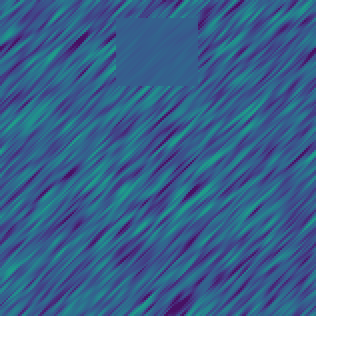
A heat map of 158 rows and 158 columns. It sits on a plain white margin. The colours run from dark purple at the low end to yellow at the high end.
In the top middle lies a patch that is calmer than the rest. On average the colour sits 30% of the way up the scale. Streaks slant up to the right. No overall slope runs across the table. The top middle is the smoothest part.
